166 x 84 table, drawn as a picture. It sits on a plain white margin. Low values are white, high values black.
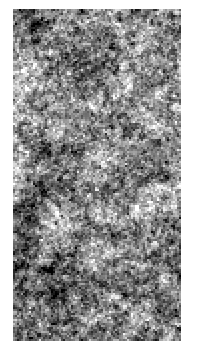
The ninth with the highest average is the bottom left. No regular stripes run through it. No row or column stands out. The halves do not mirror each other. The field is mottled with small blotches. On average the colour sits 50% of the way up the scale.
